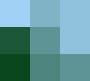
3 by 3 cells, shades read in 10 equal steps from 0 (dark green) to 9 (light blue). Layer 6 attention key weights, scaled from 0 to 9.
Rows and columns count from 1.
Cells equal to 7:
1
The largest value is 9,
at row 1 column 1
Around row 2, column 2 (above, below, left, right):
7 4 1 8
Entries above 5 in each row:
3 1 0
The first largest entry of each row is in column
1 3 3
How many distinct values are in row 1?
3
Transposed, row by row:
9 1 0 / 7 5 4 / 8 8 5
